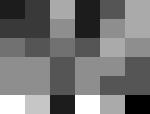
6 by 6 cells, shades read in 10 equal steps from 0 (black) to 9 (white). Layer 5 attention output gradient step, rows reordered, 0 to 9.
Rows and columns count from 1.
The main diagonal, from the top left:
1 2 4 5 3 0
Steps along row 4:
same down up same down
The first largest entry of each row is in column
3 6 5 1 1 1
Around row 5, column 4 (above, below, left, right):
5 9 3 3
